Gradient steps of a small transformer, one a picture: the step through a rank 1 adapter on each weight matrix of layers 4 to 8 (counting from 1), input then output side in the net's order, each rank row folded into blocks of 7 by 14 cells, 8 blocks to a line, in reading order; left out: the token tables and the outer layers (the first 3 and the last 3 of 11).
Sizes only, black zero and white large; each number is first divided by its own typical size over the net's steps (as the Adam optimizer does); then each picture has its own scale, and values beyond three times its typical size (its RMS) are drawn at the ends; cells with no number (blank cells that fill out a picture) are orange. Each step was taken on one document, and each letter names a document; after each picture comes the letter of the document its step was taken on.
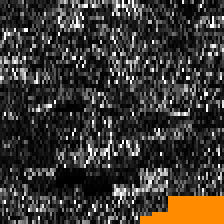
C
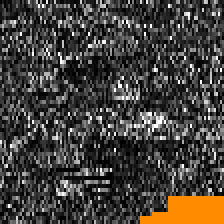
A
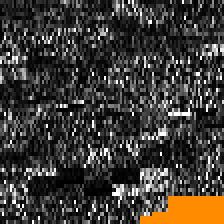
C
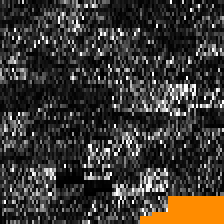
C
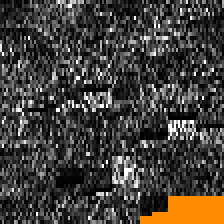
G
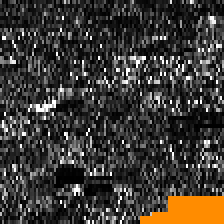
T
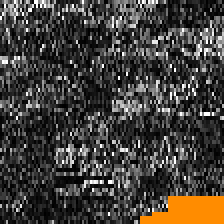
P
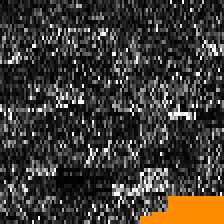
C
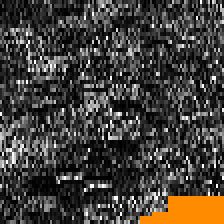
A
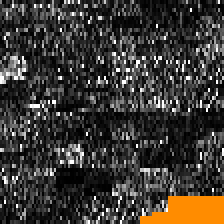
T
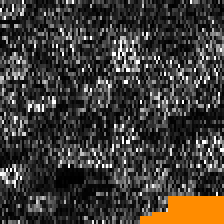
T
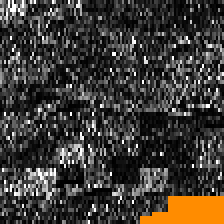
C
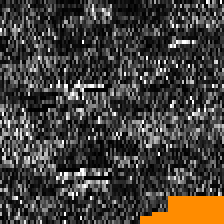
A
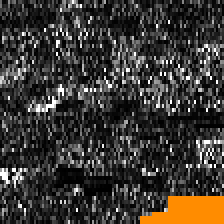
T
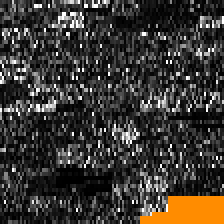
T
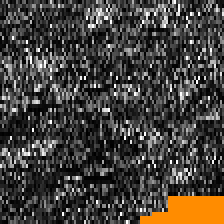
A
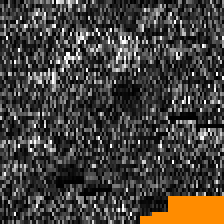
G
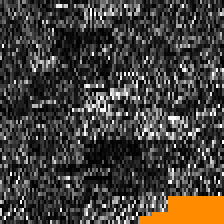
A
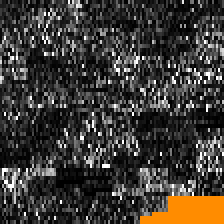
C
